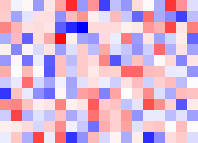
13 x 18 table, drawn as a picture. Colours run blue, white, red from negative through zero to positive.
Fine speckle covers the field. No overall slope runs across the table. On average the colour sits 50% of the way up the scale. Neither half mirrors the other. The histogram is bell-shaped.
